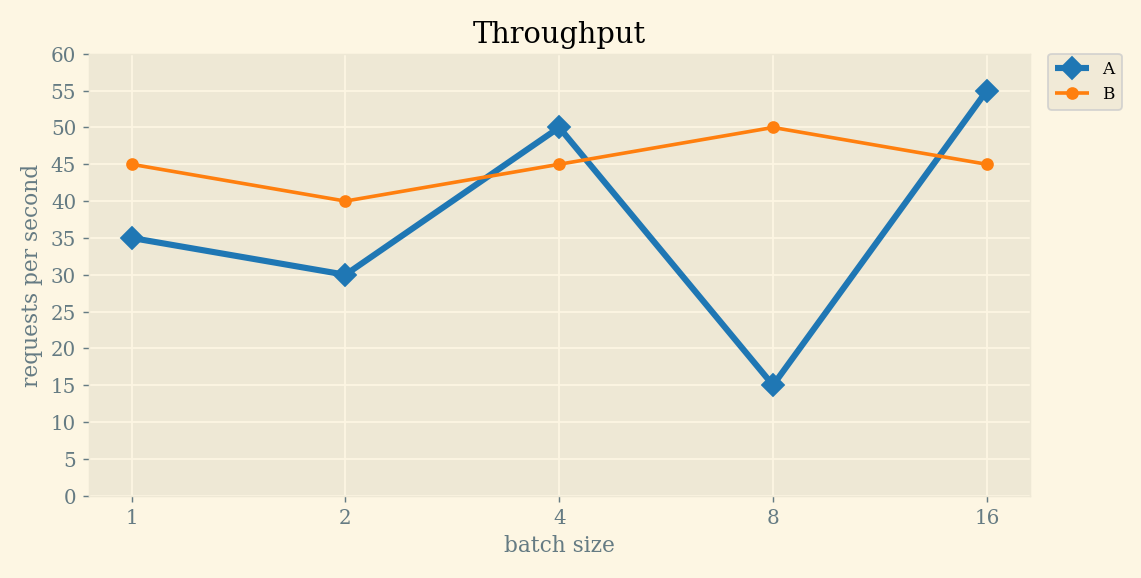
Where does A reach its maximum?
16
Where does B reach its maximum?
8
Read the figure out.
Title: Throughput
x-axis: batch size, ticks 1 2 4 8 16
y-axis: requests per second, ticks 0 5 10 15 20 25 30 35 40 45 50 55 60
Legend: A, B
Values:
A: 35 30 50 15 55
B: 45 40 45 50 45
